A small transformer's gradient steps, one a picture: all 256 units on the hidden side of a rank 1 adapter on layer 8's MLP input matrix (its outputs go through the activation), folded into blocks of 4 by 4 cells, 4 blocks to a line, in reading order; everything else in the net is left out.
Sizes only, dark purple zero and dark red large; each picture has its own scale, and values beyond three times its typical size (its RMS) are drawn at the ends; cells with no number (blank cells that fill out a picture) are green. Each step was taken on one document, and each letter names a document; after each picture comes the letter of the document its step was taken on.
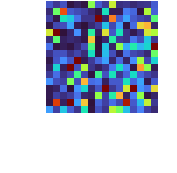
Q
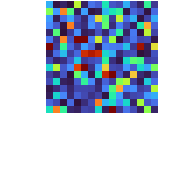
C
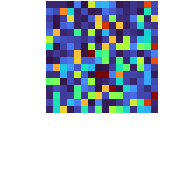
Q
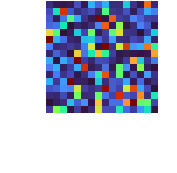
Q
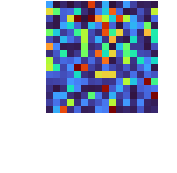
C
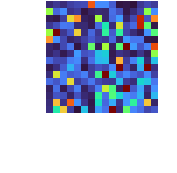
Q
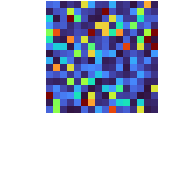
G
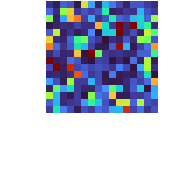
G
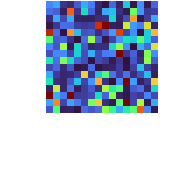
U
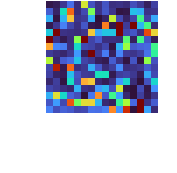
G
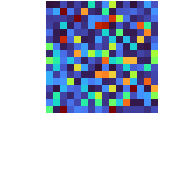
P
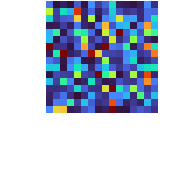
C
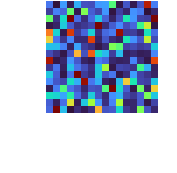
G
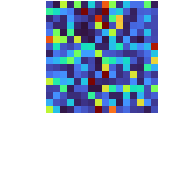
P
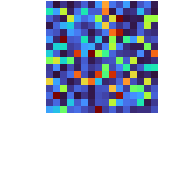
P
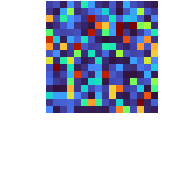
G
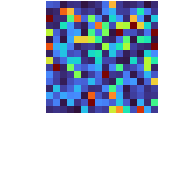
G
